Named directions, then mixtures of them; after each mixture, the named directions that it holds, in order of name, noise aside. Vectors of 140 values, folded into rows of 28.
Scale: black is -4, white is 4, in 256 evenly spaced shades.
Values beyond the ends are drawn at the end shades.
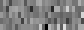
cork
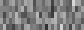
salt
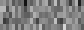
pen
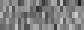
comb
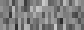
comb, pen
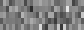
cork, salt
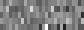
cork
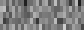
pen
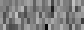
cork, salt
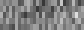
comb, salt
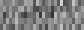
comb, salt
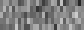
comb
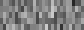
salt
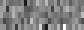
cork, pen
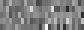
cork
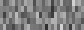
salt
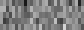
pen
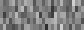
salt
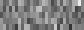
comb, salt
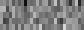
pen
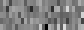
cork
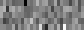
cork, pen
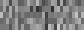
comb, cork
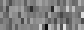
cork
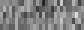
comb, salt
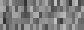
pen, salt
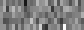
cork, pen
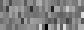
cork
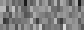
pen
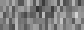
comb, salt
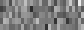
cork, pen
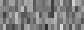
salt
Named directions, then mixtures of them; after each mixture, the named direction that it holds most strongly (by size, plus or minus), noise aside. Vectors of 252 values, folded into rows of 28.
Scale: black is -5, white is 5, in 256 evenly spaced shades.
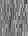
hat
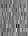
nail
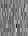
nail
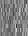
hat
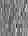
hat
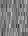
nail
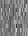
hat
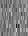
nail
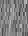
hat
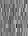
hat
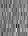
nail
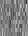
hat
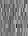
hat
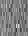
nail
